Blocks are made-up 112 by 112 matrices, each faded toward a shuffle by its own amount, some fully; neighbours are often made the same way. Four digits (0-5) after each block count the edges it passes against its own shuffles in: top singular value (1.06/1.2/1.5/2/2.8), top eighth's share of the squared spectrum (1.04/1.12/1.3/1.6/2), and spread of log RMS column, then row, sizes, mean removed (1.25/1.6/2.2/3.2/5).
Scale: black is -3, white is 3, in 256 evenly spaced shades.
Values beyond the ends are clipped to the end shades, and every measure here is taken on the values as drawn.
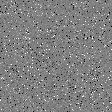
2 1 0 0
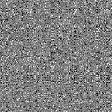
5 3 2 2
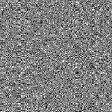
5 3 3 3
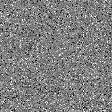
3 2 1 0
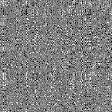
5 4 3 3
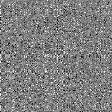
4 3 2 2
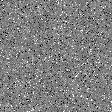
0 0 0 0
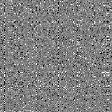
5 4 3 2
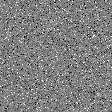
0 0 0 0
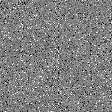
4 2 1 0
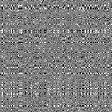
5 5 3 4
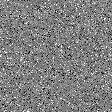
1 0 0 0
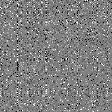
4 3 2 2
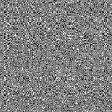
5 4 3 3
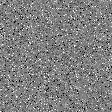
0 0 0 0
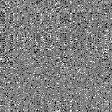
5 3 2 2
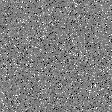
2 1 0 0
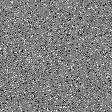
0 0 0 0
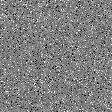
2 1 0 0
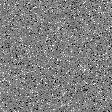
2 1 0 0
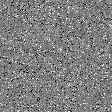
3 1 0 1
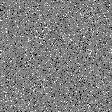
3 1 0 0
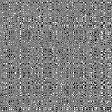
5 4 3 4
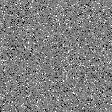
3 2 1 0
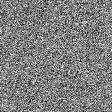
2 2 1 0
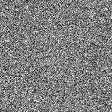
3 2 1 0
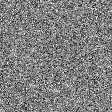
0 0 0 0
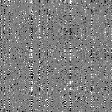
5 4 3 2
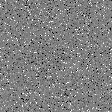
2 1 0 0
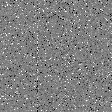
2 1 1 0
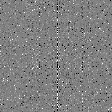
4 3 2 1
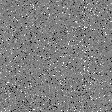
2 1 0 0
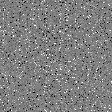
3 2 1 0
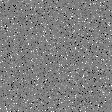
0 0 0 0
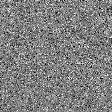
0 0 0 2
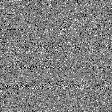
1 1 0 3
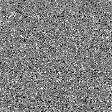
1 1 0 3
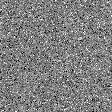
0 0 0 1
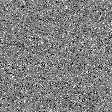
0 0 0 1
